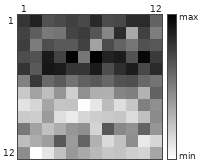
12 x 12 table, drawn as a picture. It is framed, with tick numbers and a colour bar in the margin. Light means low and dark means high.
Slope: up to the top. Average level on the scale: 50%. Calmest part: top left. Stripes: horizontal, repeating 2 times. Odd rows or columns: none.
